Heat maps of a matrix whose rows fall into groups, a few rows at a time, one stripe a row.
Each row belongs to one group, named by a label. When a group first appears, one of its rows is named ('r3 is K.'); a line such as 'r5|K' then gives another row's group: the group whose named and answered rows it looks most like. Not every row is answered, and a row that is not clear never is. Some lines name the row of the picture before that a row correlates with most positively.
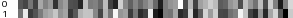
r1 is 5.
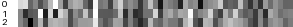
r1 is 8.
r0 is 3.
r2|8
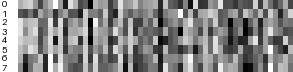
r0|3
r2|3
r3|3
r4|3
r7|8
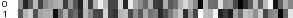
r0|3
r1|5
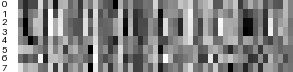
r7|3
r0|8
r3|8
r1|8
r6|8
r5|3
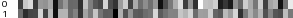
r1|8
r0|5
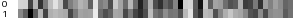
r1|8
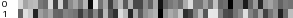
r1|5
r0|3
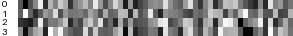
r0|8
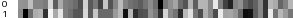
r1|8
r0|5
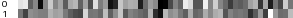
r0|3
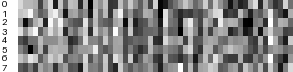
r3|3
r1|3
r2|8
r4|5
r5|8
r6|3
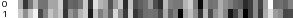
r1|3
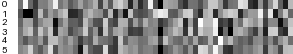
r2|5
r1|8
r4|8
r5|5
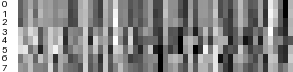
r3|3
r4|3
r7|5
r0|5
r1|5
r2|5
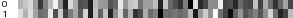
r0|3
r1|3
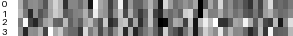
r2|5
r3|8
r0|3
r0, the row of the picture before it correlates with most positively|0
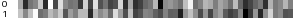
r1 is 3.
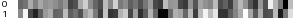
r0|5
